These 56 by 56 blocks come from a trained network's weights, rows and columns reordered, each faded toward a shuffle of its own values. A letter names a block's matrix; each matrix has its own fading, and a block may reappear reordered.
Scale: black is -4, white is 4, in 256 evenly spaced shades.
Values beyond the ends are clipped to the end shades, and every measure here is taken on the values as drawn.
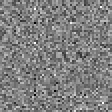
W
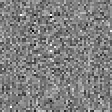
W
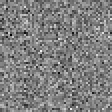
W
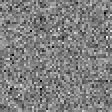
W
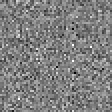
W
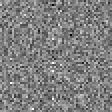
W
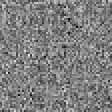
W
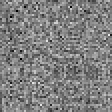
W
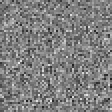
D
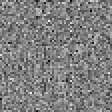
W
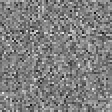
D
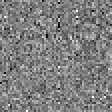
W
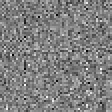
W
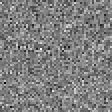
D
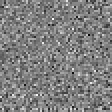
D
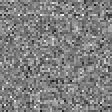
D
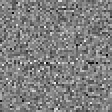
D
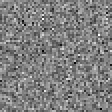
W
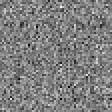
W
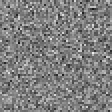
D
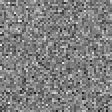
D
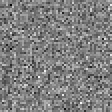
D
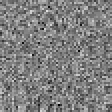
W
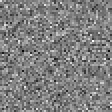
D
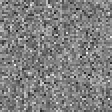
D
